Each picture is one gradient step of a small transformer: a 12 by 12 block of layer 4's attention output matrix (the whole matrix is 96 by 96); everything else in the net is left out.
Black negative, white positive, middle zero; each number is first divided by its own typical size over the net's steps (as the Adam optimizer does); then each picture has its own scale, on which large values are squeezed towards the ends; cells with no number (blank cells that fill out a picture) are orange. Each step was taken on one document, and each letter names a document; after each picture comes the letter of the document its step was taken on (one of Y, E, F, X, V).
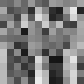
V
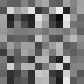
V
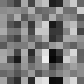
V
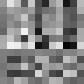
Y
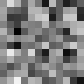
Y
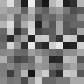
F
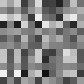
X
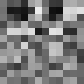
V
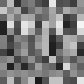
F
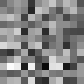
Y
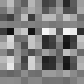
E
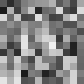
X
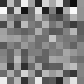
V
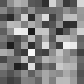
E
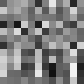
X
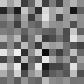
X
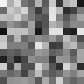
F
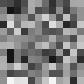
X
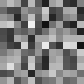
E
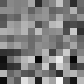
F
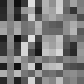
V
